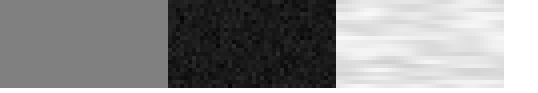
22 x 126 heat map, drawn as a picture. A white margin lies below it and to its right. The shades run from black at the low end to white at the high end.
The table splits into one row of 3 panels. Panel 1,1: middling, flat. Panel 1,2: very low, fine-grained, faint in contrast. Panel 1,3: very high, streaked across, faint in contrast.
